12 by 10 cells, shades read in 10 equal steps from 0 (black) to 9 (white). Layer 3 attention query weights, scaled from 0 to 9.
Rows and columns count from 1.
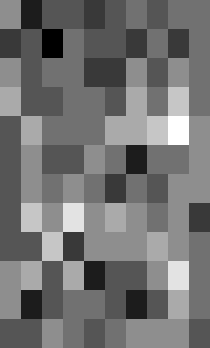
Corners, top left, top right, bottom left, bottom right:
5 4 3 3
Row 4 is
6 3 3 4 4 3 6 4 7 4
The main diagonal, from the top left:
5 3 4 4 4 4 4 4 5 4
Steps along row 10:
up down up down up same up up down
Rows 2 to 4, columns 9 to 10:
2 4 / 5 4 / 7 4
